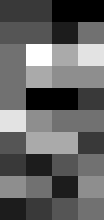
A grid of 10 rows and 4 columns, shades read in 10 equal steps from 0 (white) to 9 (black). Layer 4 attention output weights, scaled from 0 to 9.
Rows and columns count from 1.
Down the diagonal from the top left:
7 6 3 4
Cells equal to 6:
5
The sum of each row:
32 25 9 16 30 15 19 26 21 26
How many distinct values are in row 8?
4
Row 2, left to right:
6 6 8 5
